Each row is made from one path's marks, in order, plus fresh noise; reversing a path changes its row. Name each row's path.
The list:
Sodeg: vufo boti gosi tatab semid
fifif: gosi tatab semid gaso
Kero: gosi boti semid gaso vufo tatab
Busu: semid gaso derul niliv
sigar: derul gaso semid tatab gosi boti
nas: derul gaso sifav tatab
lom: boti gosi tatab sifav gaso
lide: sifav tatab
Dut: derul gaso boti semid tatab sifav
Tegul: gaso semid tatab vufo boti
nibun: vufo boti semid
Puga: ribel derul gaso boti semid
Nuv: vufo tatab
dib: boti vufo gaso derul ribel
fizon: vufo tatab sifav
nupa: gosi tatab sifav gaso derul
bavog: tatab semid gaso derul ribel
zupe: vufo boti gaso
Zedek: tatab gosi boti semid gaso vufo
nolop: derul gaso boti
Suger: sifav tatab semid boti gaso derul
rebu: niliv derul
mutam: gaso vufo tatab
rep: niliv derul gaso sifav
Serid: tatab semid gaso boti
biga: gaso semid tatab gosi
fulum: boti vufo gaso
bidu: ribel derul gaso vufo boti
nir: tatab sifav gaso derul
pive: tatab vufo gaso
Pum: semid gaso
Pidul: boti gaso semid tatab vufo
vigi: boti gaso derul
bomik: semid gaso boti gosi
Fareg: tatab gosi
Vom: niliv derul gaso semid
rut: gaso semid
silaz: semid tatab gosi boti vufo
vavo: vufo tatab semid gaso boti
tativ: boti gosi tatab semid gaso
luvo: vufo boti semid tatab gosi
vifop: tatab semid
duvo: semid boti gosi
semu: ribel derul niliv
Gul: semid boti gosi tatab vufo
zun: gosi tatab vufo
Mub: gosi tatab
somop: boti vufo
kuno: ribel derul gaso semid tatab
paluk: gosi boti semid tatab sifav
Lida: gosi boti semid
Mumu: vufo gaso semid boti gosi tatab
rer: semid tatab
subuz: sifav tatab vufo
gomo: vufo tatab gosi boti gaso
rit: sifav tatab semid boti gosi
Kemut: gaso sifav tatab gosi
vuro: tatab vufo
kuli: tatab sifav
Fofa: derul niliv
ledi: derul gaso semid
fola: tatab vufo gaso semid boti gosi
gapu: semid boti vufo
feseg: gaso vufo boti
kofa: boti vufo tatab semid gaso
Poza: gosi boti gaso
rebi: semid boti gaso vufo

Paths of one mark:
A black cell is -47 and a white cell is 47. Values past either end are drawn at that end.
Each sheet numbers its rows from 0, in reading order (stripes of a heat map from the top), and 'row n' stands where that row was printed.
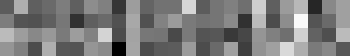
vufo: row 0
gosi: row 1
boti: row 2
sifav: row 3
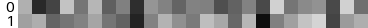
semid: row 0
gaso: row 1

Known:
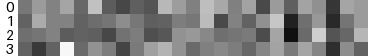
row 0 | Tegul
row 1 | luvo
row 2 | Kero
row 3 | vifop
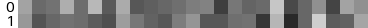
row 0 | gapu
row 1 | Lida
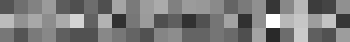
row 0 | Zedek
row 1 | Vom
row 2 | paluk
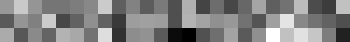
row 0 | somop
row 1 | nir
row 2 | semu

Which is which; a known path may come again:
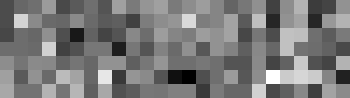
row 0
Zedek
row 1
Mumu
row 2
nupa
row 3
rit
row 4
tativ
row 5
semu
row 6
gapu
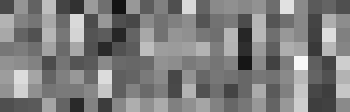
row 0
subuz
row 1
rebi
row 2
Pum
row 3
biga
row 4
Poza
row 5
dib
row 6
somop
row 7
Fareg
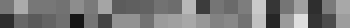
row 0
nibun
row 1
zun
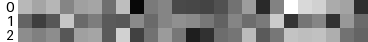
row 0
rep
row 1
silaz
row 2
bidu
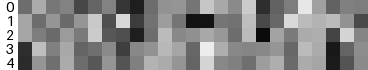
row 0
Kemut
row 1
Puga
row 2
rut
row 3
pive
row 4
vuro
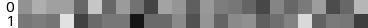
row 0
Pidul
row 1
Suger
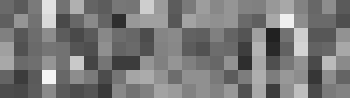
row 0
bavog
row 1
nir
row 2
paluk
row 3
Lida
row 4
bomik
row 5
vifop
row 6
fifif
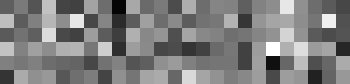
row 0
lide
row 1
Busu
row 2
kuli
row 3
rebu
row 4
Kero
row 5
fola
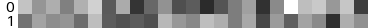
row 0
Vom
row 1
Tegul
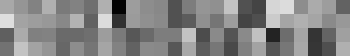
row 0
nas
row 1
nolop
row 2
luvo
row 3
kofa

